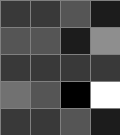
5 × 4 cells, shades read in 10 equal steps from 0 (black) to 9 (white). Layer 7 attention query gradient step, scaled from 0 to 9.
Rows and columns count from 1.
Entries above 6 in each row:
0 0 0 1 0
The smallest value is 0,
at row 4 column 3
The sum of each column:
13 12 9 18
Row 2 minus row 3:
1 1 -1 3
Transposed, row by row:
2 3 2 4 2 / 2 3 2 3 2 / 3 1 2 0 3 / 1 5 2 9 1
